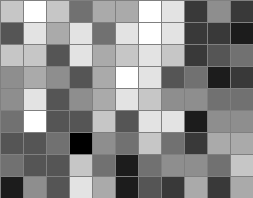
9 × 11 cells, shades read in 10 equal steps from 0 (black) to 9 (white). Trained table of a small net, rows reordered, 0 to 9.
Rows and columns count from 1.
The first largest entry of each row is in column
2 7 4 6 2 2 7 4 4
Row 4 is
5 6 5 3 6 9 8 3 4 1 2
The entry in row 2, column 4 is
8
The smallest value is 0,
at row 7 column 4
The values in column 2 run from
3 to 9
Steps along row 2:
up down up down up up down down same down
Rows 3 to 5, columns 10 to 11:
3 4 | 1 2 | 4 4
